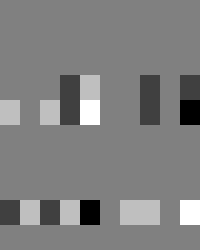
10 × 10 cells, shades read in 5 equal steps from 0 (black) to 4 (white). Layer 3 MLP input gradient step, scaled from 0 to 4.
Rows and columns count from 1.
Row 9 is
1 3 1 3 0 2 3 3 2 4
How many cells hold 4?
2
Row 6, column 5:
2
